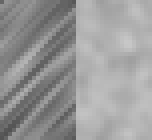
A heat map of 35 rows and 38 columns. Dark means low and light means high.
The table splits into one row of 2 panels. Panel 1,1: middling, slanting up to the right. Panel 1,2: high, blotchy, faint in contrast.
